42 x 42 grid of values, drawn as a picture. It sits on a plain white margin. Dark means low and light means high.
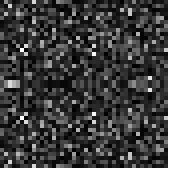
On average the colour sits 20% of the way up the scale. No row or column stands out. There are no regular stripes. The values are skewed, with a long tail toward high values. The top and bottom halves mirror each other.
